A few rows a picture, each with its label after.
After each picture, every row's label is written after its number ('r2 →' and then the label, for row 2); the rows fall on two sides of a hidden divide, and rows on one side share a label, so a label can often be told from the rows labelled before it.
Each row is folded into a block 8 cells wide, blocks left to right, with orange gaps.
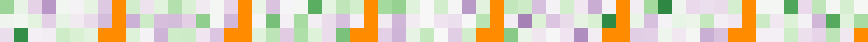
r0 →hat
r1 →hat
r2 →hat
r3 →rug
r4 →rug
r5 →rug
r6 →rug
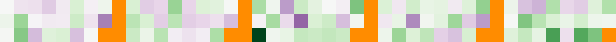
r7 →hat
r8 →hat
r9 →hat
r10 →hat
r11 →hat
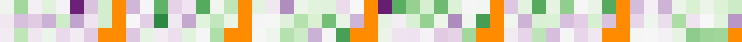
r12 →rug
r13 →rug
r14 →hat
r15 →rug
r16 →rug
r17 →hat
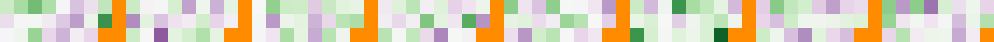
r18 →rug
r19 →hat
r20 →rug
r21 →rug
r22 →hat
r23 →hat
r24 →rug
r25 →rug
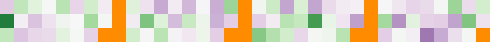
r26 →rug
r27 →hat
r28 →hat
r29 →rug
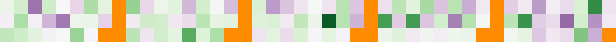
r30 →hat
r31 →hat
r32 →hat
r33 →rug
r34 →hat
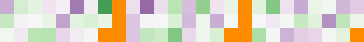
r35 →rug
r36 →hat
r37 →rug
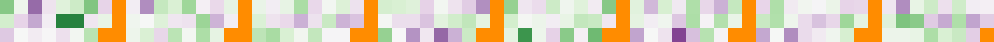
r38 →hat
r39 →hat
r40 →hat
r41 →rug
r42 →hat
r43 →rug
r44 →rug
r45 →hat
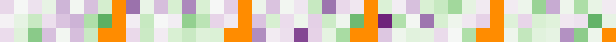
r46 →rug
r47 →hat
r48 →rug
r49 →hat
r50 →rug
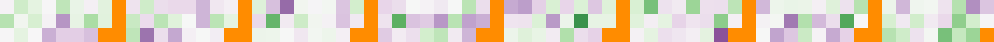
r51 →rug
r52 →rug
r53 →hat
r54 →hat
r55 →hat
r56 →rug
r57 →rug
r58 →hat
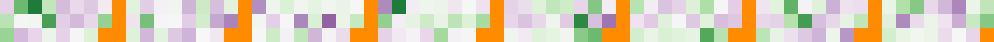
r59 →rug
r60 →hat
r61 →rug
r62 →rug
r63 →hat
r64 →hat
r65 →rug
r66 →rug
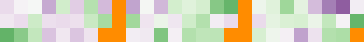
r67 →rug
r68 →hat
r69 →rug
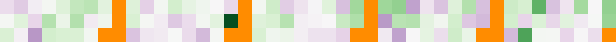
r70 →hat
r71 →rug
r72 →rug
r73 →hat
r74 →rug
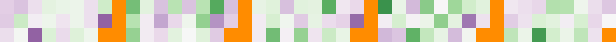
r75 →hat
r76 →hat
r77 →hat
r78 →hat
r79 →hat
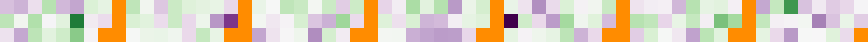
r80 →hat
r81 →hat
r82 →rug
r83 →rug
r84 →hat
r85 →rug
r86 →rug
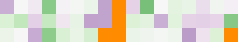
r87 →hat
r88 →rug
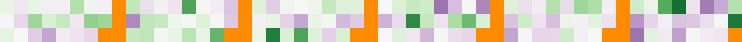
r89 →rug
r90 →hat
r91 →hat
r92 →rug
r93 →hat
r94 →rug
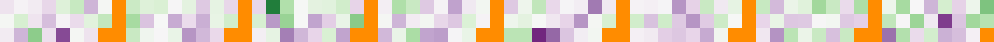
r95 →rug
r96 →rug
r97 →rug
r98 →rug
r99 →rug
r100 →rug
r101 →hat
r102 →rug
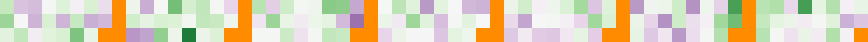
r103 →hat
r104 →hat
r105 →hat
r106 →rug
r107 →rug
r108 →rug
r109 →hat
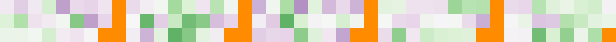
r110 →hat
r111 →hat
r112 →rug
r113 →hat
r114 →hat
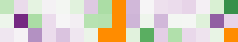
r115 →rug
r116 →hat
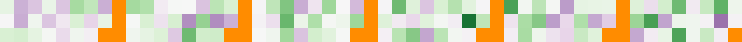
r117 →hat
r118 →hat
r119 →rug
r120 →rug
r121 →hat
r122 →hat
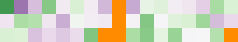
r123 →hat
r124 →hat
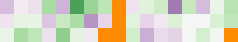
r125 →hat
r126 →rug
